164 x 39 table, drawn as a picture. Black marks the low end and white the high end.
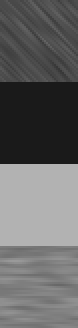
The table splits into 4 rows of 1 panel. Panel 1,1: low, slanting down to the right, faint in contrast. Panel 2,1: very low, flat. Panel 3,1: high, flat. Panel 4,1: middling, streaked across, faint in contrast.
